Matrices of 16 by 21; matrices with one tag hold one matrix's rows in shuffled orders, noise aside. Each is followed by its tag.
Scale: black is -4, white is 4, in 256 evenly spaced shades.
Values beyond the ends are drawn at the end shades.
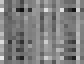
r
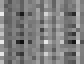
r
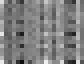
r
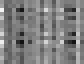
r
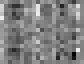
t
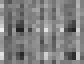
r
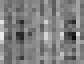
r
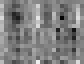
t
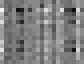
r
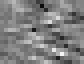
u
